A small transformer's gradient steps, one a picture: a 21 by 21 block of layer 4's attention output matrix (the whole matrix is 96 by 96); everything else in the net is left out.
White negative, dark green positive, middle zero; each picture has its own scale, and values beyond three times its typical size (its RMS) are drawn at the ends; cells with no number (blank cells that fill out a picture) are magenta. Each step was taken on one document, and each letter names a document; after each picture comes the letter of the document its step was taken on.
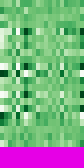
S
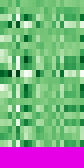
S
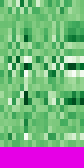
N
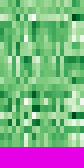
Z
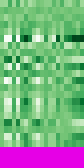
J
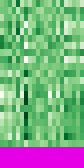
N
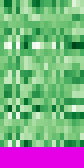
Z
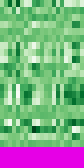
Z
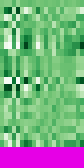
J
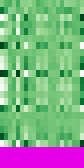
S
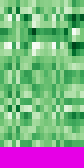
Z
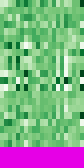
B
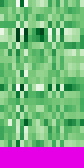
N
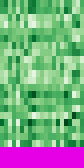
Z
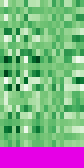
J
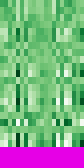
B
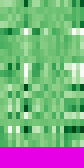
B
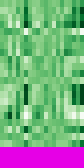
B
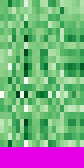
N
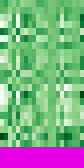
S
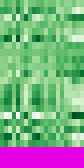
Z
